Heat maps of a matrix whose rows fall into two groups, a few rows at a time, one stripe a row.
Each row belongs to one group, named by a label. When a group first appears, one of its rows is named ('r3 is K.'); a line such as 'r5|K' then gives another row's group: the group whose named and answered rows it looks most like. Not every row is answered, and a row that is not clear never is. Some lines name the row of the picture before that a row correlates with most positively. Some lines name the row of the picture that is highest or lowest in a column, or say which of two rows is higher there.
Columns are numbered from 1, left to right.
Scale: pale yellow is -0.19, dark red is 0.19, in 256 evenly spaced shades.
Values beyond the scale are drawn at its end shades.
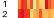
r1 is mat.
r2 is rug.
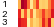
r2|mat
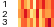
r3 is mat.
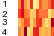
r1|mat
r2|rug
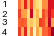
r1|mat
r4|mat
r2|mat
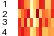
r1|rug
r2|rug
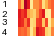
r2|rug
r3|rug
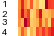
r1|mat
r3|rug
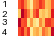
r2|rug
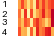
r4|mat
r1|mat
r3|rug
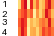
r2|mat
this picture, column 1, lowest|1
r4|mat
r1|mat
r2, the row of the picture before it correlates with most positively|4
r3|mat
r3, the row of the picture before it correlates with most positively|1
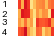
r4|rug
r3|mat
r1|rug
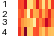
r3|mat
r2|mat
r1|rug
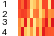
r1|rug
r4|mat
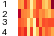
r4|mat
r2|rug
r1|rug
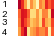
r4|rug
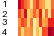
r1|rug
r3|mat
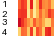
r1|mat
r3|rug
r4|mat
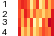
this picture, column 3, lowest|4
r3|mat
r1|rug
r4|mat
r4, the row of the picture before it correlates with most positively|2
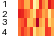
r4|mat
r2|rug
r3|rug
